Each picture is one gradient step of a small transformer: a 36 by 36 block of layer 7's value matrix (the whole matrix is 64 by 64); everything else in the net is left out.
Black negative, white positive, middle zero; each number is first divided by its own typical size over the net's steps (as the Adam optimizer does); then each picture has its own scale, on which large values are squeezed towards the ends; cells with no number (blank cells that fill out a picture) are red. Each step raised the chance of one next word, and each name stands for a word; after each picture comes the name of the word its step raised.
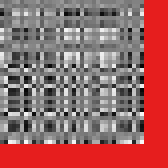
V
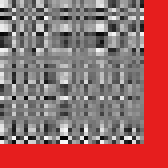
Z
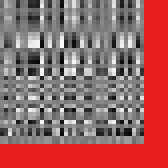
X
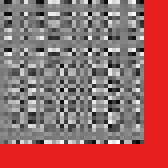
V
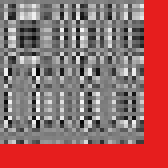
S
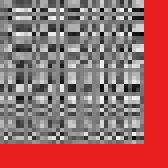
Z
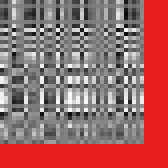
V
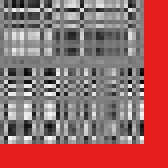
Z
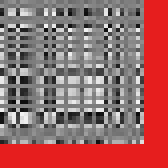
V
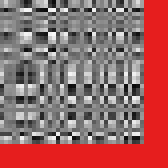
Z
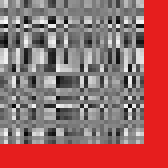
X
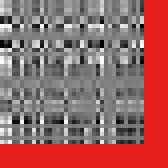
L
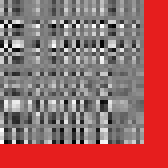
L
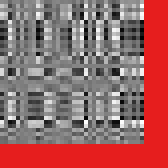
S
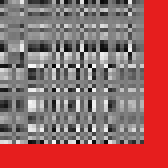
V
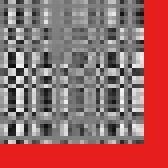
V
